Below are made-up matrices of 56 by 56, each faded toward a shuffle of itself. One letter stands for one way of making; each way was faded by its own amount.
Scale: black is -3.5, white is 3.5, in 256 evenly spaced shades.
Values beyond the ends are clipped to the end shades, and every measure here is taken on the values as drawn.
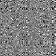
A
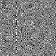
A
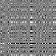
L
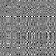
L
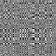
L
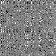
A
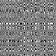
L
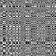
L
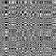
L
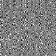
A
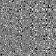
A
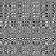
L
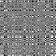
L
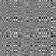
L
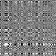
L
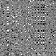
A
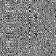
A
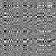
L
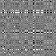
L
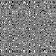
A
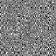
A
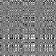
L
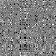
A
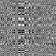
L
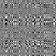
L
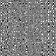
A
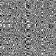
A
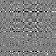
L
